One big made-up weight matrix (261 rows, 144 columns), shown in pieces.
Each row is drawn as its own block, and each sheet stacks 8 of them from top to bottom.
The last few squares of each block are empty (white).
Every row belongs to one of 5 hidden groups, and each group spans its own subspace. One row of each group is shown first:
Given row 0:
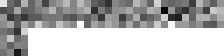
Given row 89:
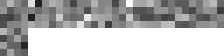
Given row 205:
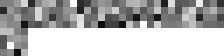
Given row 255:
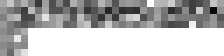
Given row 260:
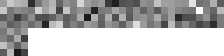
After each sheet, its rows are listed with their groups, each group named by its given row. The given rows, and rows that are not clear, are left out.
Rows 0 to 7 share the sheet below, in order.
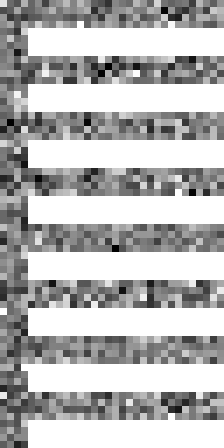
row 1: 255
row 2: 89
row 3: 89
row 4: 255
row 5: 89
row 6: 0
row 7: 0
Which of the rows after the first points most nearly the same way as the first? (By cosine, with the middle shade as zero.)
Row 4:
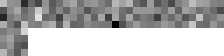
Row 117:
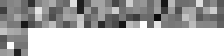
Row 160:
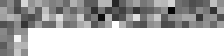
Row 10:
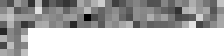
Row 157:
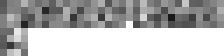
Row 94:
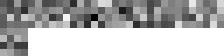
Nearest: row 117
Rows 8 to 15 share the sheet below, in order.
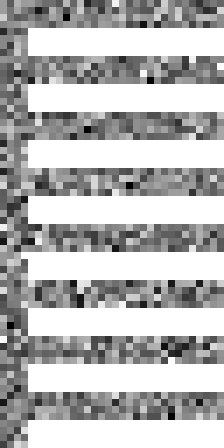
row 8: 205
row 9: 260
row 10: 89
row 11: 255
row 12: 255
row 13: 205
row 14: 0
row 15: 260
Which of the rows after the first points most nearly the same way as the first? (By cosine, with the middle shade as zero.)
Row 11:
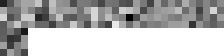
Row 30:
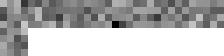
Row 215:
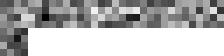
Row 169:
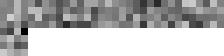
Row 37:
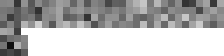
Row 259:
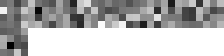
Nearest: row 215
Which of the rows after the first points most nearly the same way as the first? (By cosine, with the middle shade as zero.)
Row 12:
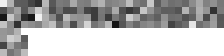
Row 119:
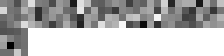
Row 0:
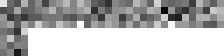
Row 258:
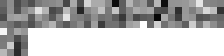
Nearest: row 258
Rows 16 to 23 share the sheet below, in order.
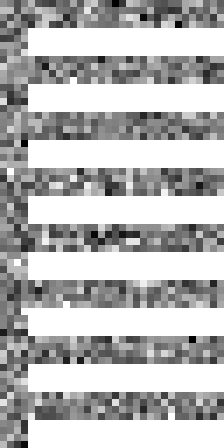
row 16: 89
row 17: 255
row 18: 0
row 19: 89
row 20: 255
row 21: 0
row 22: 89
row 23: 260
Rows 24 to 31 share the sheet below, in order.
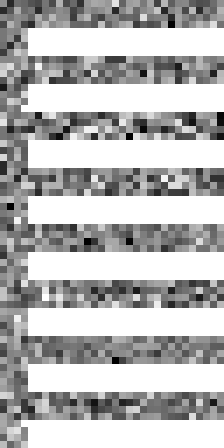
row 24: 260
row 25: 89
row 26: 89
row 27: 0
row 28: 89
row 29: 255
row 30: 255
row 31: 255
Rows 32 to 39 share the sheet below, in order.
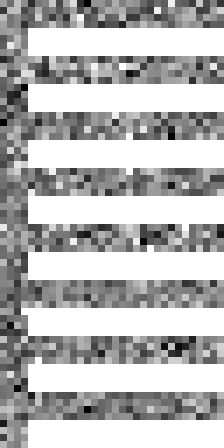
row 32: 205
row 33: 255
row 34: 260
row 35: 89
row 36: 260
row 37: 0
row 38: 0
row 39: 89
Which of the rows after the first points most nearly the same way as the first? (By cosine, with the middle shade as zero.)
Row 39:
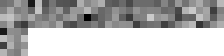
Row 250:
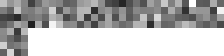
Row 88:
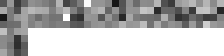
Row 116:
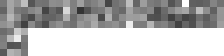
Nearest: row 250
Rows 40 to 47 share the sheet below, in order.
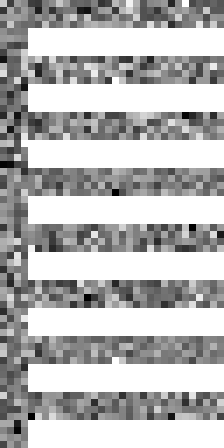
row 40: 260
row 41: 255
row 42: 0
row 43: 255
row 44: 260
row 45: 89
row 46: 255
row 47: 260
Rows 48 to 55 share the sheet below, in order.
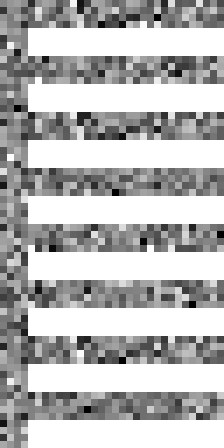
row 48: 205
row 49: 0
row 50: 205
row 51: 255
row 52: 260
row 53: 89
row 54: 205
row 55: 89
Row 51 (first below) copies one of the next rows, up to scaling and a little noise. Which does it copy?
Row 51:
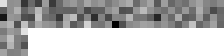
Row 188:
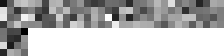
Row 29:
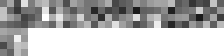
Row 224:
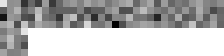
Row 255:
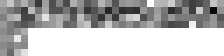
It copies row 224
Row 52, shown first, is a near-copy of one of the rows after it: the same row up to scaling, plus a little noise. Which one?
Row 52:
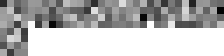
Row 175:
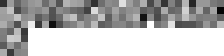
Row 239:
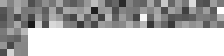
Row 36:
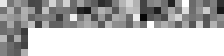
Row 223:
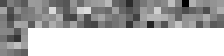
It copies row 175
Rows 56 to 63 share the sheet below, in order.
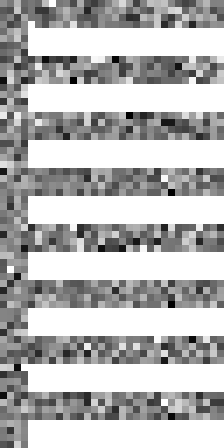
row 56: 89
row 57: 89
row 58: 0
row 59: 0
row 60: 205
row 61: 260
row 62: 0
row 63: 0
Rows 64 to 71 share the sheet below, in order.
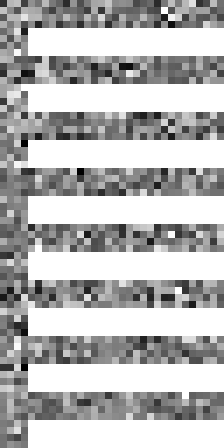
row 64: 0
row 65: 255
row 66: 0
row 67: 205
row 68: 0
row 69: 89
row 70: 0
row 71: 260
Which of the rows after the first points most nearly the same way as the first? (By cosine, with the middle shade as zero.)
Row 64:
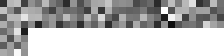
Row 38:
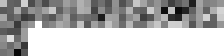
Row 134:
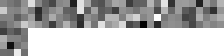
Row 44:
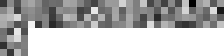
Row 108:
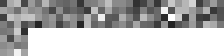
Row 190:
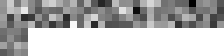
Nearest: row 108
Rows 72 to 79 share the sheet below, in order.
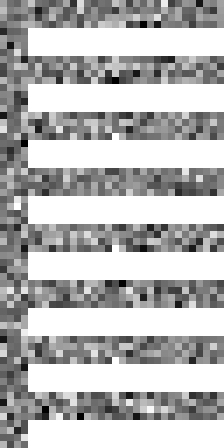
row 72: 205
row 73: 255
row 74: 255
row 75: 260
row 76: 255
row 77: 89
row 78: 255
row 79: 89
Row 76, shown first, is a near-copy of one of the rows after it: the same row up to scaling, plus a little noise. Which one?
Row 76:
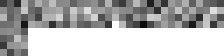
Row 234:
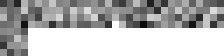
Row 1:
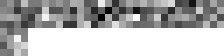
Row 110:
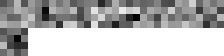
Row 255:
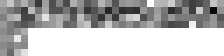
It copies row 234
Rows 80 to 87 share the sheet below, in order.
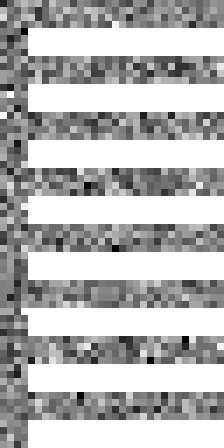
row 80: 255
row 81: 0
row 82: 260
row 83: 89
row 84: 255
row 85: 0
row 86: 260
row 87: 205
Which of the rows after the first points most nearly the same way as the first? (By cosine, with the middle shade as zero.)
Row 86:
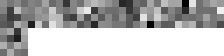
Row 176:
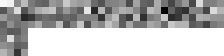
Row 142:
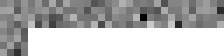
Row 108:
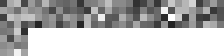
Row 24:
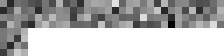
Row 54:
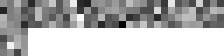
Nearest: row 24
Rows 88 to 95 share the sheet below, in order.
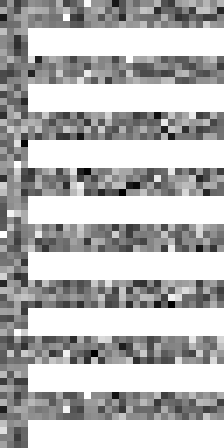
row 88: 205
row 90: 0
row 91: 205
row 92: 260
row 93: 0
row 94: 89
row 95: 205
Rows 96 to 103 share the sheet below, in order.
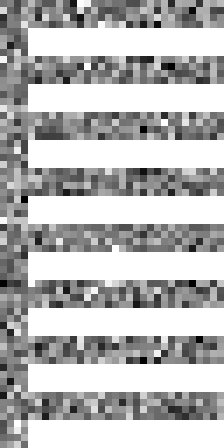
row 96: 205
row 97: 0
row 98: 260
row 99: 0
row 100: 255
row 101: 260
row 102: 205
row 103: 260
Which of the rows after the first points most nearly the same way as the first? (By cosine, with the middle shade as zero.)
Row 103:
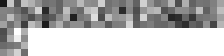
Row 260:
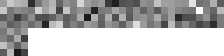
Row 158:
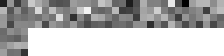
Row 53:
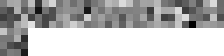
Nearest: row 158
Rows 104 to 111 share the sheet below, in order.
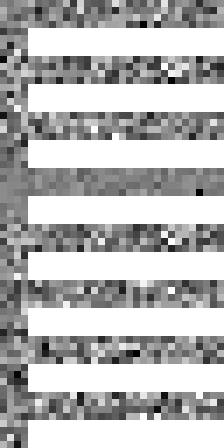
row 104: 205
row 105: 0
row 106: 255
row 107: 205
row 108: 0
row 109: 0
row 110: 255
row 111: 205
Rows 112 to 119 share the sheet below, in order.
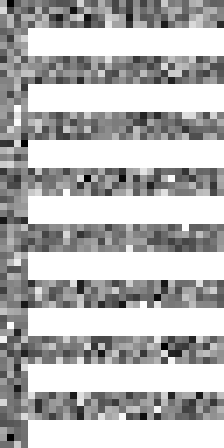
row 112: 89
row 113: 0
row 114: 0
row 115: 0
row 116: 260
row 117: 205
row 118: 0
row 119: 205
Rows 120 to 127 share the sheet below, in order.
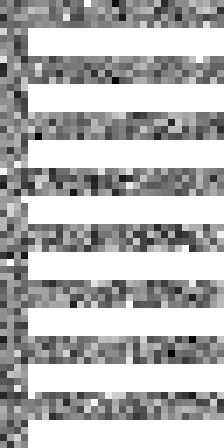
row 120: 205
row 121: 255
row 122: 0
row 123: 255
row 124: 0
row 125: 89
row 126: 260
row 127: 260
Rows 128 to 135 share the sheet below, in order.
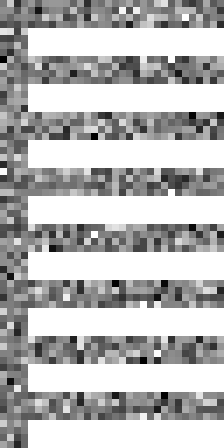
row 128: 0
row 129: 260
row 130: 89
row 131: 0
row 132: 260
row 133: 205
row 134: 205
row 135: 205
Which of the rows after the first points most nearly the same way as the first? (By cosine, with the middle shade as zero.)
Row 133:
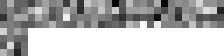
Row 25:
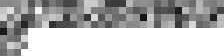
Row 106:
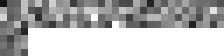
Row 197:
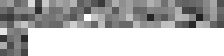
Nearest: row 25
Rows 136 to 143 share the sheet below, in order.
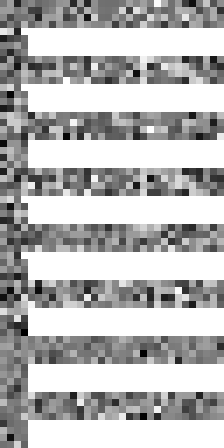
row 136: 0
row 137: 0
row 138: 89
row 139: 0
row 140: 0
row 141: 89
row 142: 260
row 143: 205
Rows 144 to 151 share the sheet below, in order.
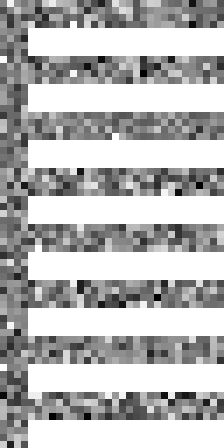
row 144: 89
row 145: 260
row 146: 255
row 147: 89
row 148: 0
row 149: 205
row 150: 89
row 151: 260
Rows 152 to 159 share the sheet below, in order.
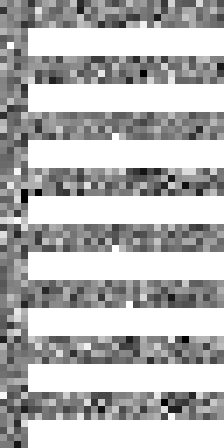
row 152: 205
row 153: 260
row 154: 255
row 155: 0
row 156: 255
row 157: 260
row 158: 260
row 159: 0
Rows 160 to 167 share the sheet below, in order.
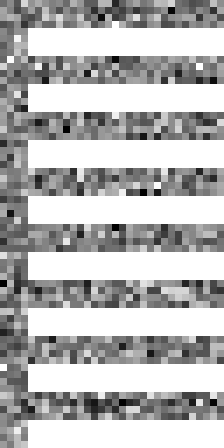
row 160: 255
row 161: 260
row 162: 205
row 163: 205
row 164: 205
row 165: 0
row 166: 89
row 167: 255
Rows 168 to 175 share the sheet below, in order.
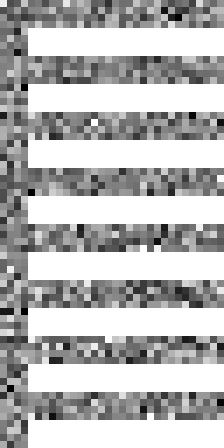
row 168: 0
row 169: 0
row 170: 260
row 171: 260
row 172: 205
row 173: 0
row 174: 260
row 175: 260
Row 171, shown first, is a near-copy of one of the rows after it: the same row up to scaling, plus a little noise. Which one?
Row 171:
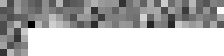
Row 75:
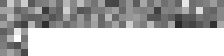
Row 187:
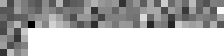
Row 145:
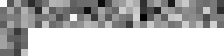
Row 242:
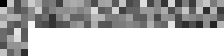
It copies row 187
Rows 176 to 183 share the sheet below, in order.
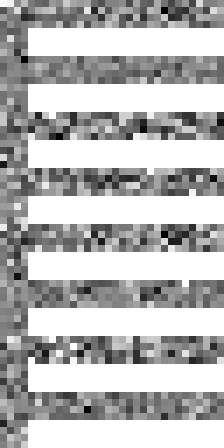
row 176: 0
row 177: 205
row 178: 89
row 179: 255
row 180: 0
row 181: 260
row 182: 89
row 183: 89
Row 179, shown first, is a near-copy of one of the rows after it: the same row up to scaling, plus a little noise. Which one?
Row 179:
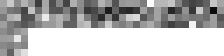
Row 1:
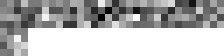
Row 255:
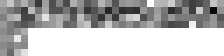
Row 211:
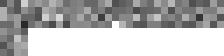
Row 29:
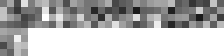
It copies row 255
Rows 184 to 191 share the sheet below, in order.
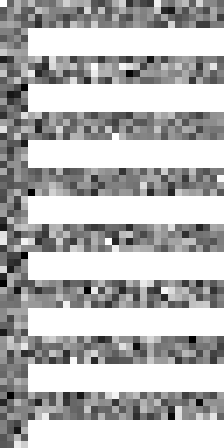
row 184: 0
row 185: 255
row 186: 255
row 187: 260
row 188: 255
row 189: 0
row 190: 89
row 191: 260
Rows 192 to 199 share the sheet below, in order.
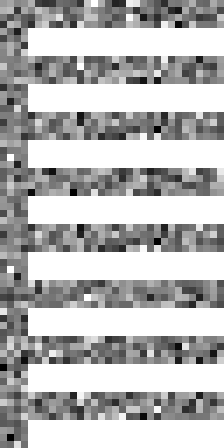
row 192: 89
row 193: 205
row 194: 205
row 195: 89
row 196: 205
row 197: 89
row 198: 89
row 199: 205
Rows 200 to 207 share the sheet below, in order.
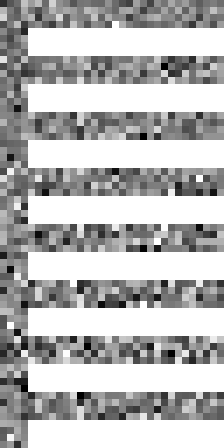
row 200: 255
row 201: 0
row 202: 205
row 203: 260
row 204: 205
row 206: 89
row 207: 205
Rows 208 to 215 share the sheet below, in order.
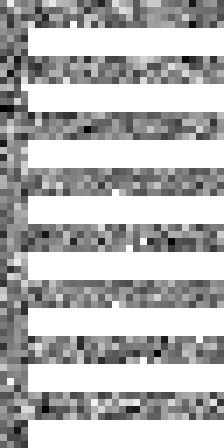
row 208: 89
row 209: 0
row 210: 89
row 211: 255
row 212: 260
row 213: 255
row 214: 205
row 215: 255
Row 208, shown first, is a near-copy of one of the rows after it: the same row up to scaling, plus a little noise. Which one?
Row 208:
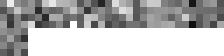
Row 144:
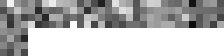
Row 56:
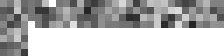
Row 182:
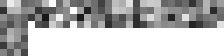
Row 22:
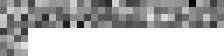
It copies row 144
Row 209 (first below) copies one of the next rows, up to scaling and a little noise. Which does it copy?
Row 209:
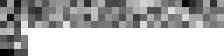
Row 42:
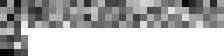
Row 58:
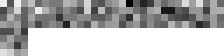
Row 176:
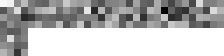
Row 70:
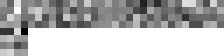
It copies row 42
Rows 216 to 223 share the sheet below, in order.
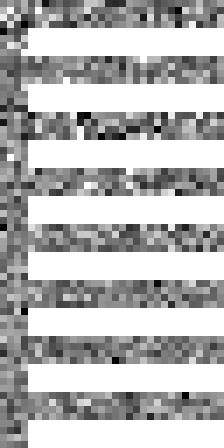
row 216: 89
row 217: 0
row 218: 205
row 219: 89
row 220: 260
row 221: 0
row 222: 255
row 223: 260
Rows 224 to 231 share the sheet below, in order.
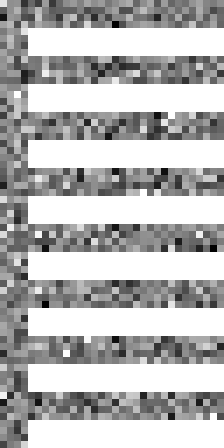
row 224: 255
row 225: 255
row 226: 0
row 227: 205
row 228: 260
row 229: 260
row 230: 205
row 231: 260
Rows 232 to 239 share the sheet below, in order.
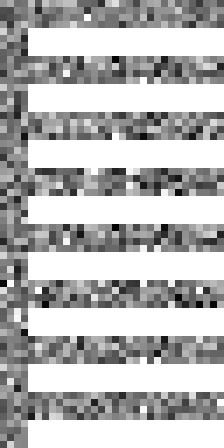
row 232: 89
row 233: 205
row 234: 255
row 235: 89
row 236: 205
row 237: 260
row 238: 205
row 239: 260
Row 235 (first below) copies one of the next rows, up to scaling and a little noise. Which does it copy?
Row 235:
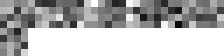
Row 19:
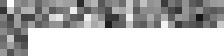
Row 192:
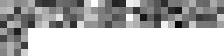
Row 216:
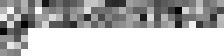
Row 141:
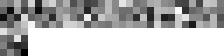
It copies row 192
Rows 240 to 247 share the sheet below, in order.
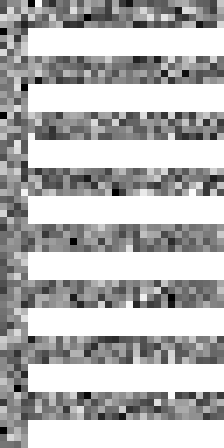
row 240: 89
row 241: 0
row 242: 260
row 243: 255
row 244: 260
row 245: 260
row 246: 260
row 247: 205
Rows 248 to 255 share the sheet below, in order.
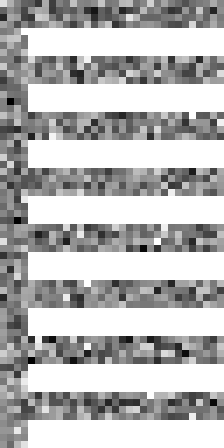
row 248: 255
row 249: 205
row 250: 260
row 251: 0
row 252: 205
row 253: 205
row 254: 89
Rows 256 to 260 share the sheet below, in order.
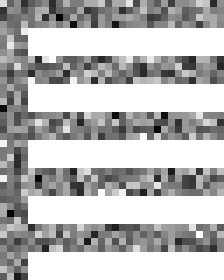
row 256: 255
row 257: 89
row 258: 205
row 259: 205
